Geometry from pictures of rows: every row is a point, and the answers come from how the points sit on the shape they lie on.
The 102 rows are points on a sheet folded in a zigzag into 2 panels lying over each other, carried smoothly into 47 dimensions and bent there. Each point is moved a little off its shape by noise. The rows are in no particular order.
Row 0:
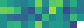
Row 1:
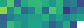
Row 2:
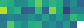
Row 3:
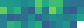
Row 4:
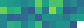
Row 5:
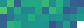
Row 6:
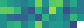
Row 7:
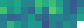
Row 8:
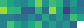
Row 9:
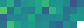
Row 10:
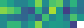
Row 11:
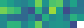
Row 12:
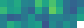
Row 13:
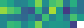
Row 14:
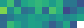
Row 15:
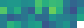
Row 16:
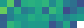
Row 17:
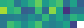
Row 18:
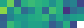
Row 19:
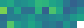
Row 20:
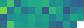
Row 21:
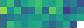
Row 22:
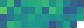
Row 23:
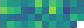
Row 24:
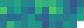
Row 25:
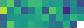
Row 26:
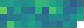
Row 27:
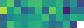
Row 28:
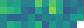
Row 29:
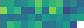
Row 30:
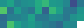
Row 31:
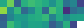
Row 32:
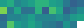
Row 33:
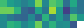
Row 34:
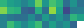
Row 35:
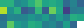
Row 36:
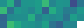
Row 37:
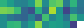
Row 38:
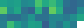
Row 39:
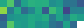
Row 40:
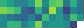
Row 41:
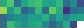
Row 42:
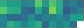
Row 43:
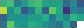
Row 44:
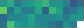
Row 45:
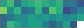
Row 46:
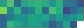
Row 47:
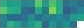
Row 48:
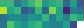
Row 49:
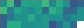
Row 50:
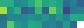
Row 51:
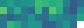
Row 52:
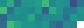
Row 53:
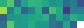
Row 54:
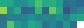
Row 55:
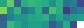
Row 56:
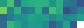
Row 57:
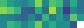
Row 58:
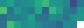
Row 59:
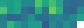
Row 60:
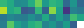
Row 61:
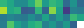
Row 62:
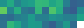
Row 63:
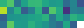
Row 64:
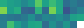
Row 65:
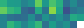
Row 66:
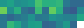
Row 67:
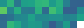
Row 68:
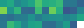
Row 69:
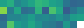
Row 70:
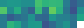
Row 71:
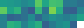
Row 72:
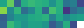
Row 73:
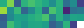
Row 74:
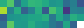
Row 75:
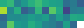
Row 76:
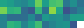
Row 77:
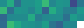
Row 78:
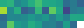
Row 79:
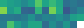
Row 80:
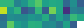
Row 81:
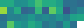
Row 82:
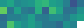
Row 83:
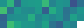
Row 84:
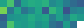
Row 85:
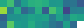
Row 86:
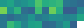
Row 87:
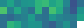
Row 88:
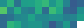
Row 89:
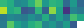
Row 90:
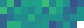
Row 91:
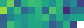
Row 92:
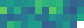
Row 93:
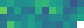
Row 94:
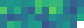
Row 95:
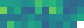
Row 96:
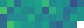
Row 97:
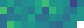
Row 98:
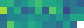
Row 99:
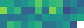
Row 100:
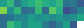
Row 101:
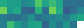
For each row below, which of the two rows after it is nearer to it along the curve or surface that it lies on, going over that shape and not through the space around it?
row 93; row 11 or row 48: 48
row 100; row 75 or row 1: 1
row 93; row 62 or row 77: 77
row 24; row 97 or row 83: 97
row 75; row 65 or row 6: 65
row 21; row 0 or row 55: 55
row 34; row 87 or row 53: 53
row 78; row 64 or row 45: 64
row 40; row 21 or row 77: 21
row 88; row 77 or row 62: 62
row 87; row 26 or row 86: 86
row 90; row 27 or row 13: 27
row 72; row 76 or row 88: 88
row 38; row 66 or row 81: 81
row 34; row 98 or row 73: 98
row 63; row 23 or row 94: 23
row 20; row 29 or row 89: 89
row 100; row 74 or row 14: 14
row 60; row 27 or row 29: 27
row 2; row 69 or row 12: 69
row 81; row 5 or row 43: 43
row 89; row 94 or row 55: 55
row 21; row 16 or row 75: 16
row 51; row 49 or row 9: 49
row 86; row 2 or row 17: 17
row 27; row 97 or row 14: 14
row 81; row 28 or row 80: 80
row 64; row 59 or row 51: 59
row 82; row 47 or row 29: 47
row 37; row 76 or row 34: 76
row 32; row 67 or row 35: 35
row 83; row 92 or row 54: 54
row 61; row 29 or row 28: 28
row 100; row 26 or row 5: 5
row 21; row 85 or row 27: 27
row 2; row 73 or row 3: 73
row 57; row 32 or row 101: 101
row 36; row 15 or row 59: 59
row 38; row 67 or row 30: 30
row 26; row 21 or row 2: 2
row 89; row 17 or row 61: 61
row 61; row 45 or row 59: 59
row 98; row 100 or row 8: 8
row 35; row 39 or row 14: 39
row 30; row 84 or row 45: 84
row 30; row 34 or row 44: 44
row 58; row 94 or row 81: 81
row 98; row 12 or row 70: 12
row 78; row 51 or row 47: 47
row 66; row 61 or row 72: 72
